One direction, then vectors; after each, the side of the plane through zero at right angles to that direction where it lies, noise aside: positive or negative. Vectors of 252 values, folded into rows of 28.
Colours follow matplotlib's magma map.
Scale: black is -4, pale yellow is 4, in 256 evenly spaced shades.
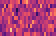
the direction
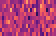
positive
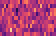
positive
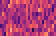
positive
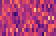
positive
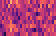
positive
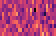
negative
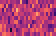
negative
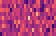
negative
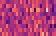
negative
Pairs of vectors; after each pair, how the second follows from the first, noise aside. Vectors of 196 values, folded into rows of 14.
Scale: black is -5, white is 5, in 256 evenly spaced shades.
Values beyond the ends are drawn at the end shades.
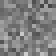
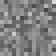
shuffled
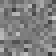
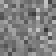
shuffled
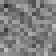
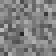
shuffled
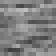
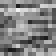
scaled up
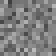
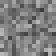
shuffled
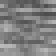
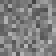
shuffled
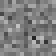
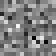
scaled up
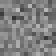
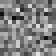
scaled up
